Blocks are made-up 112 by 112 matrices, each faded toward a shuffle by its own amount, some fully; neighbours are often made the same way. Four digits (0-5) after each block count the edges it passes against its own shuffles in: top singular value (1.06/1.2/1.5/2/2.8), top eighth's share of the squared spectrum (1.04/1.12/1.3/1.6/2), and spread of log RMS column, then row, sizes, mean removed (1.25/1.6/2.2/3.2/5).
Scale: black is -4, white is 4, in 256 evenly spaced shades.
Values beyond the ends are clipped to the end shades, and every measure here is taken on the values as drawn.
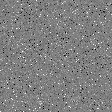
0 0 0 0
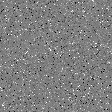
0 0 0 0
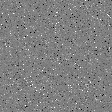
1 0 0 0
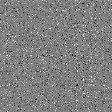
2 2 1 1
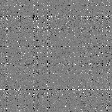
3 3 3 3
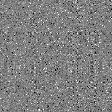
4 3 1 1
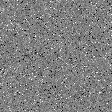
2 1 0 0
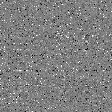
3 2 0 1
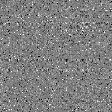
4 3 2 2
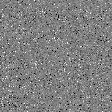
3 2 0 1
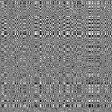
5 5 4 4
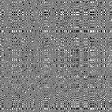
5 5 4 4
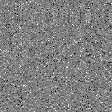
4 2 1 1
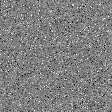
0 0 0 0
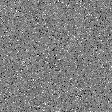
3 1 0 0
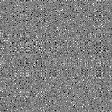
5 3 2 2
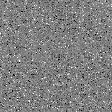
3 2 0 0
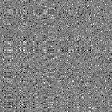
5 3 2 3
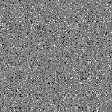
4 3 1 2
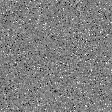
2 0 0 0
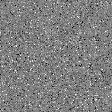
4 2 0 1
